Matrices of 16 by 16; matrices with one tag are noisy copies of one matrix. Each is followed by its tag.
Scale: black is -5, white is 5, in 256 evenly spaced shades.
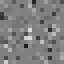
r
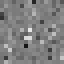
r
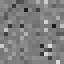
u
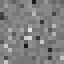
r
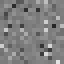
u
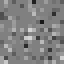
r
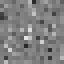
r
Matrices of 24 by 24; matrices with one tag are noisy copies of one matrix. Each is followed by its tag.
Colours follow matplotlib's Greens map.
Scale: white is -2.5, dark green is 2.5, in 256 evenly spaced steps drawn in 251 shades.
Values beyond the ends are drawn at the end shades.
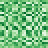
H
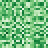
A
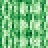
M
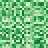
A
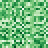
A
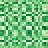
H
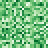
A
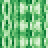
M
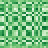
H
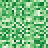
A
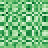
H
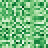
A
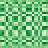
H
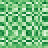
H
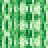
M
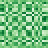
H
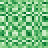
H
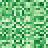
A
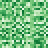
A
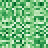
A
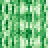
M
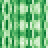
M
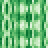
M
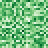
A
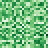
A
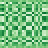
H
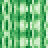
M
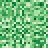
A
